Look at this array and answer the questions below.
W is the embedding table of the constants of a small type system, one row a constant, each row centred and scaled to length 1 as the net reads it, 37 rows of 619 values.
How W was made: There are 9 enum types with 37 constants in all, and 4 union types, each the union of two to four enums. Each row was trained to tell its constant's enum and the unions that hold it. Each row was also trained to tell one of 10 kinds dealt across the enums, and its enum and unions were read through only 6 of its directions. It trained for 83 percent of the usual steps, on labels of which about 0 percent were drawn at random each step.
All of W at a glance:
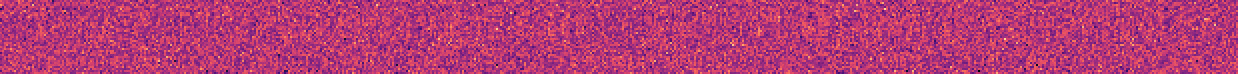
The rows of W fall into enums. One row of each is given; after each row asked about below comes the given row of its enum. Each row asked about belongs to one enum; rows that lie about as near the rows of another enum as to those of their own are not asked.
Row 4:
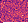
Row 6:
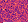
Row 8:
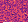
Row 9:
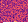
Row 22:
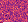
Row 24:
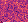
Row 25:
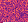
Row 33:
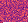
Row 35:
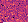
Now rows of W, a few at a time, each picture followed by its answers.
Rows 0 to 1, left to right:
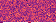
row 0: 4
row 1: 9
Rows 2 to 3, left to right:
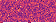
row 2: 25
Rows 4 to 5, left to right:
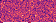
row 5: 24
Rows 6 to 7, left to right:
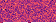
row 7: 4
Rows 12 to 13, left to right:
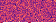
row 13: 25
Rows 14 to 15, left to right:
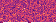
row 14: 33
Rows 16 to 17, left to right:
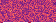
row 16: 8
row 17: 6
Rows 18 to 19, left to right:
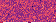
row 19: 4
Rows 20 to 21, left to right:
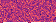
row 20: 8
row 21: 33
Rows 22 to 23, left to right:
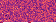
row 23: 8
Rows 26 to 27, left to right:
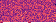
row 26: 9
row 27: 6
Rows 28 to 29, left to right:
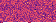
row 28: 33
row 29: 22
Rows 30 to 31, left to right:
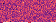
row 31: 25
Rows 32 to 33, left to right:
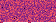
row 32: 22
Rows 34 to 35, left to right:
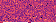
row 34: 25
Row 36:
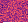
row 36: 8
